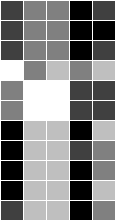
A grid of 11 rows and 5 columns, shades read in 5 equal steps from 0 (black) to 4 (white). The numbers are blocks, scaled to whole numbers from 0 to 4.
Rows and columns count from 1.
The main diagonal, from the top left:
1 2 2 2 1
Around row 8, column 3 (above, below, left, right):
3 3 3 1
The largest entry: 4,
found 5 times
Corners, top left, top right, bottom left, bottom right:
1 1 1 2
